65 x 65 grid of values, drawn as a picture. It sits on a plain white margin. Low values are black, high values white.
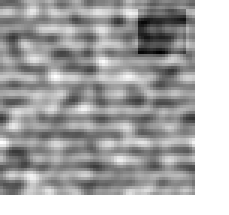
Horizontal stripes repeat 12 times down the table. The ninth with the lowest average is the top right. An odd patch, lower than its surroundings, sits in the top right. Neither half mirrors the other.
